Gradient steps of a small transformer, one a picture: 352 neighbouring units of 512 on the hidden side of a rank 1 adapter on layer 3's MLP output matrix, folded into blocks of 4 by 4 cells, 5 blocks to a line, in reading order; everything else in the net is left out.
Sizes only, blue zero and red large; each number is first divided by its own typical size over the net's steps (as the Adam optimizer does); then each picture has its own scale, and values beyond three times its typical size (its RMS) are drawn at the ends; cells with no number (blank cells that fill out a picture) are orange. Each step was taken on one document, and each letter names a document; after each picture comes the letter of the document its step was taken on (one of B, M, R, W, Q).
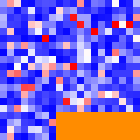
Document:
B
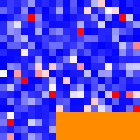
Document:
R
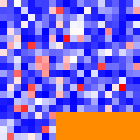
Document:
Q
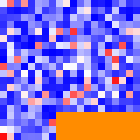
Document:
B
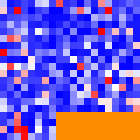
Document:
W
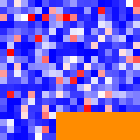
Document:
Q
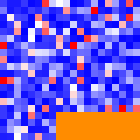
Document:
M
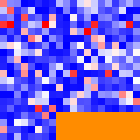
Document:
B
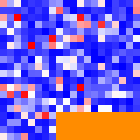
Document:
Q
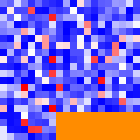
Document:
B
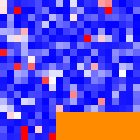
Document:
W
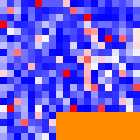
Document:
B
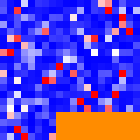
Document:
W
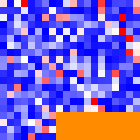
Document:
Q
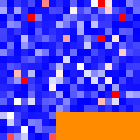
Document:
R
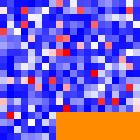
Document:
M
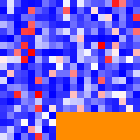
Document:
B
